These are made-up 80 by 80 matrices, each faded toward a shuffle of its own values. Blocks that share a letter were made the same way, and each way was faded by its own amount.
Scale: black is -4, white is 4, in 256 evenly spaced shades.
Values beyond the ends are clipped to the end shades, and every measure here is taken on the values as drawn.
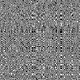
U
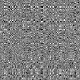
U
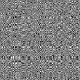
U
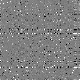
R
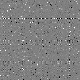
R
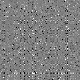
R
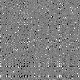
R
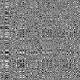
U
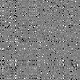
R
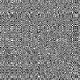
U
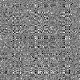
U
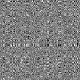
U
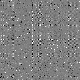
R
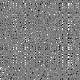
R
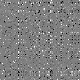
R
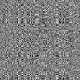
U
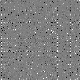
R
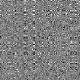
U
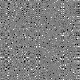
R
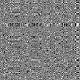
U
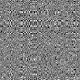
U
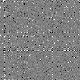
R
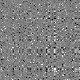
R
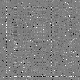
R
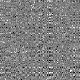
U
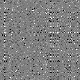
R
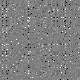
R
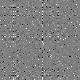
R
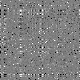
R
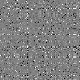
R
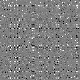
R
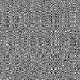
U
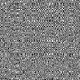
U
